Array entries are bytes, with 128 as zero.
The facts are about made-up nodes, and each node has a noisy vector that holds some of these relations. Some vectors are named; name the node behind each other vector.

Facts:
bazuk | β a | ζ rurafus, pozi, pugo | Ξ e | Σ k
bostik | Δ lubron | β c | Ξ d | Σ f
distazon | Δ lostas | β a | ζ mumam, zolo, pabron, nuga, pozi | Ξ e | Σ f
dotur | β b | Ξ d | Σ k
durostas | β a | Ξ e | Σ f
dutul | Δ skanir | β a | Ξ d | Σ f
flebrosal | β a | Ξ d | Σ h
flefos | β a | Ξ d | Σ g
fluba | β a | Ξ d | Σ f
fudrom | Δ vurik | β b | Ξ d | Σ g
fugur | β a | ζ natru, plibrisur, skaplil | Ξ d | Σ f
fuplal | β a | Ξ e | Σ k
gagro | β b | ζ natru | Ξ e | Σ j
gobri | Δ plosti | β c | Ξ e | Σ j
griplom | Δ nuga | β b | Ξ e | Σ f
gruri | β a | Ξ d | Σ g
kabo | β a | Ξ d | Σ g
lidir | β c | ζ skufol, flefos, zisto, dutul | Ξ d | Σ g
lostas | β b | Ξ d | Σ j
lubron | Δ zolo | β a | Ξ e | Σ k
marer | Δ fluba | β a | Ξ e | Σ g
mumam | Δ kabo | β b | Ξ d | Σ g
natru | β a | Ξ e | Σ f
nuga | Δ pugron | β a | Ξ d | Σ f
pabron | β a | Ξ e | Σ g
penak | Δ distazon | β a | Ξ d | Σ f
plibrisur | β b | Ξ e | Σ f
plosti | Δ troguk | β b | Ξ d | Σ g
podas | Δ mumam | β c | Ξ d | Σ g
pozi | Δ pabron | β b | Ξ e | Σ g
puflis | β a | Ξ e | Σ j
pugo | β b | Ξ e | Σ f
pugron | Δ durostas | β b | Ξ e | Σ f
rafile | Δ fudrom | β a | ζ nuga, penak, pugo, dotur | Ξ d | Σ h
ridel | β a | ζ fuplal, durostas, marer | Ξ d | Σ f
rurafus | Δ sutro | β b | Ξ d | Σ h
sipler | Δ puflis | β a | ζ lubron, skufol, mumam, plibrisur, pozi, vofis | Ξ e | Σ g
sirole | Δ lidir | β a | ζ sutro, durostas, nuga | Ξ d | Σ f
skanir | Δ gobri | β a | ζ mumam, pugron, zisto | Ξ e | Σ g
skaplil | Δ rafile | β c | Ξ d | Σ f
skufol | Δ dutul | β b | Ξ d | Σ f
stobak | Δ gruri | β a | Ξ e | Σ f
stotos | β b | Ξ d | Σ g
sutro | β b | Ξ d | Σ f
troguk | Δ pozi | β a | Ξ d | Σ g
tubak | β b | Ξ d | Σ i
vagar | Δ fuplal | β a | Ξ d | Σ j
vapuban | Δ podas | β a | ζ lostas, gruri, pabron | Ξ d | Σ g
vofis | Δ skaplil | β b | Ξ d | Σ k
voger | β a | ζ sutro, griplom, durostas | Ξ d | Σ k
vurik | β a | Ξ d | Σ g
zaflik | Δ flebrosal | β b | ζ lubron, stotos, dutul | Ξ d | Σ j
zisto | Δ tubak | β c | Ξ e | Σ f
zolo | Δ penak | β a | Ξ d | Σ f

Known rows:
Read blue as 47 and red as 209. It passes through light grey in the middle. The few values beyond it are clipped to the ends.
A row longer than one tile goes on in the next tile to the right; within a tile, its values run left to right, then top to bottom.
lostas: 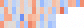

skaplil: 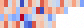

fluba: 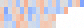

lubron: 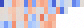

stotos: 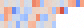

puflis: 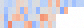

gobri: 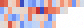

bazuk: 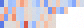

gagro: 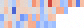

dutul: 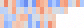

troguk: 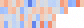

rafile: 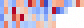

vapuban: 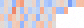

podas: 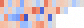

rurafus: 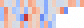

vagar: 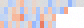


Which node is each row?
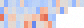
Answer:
pabron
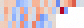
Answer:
skufol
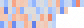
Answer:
fuplal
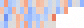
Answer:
fugur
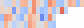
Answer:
tubak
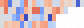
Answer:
lidir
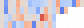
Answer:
marer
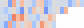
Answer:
flebrosal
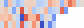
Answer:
pugo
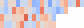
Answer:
nuga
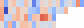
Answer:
durostas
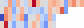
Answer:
fudrom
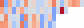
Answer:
sutro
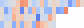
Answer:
voger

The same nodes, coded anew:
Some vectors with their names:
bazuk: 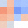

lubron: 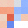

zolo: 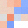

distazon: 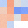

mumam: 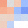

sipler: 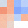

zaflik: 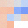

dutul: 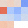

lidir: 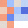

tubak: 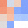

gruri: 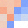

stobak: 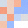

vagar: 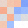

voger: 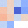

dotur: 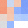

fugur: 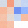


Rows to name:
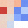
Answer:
troguk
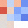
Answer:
plosti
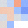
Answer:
griplom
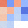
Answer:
podas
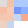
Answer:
vapuban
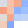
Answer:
puflis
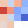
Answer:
pozi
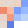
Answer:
fuplal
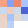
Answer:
bostik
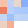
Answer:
skufol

